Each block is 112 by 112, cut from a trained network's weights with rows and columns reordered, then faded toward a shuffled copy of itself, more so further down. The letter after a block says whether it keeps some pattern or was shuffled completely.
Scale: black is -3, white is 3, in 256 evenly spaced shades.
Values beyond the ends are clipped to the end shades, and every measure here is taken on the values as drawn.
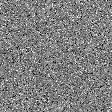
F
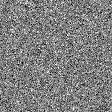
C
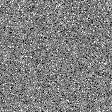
F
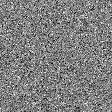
F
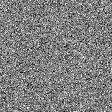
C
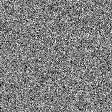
C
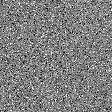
F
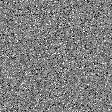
F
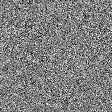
C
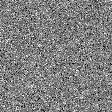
F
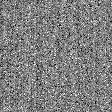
C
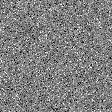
F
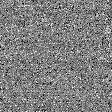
C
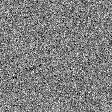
F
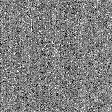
C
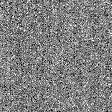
C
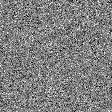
F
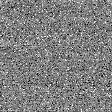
C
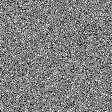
F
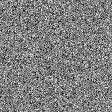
C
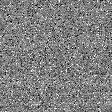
C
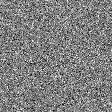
C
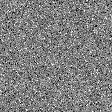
F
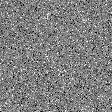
F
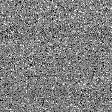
C
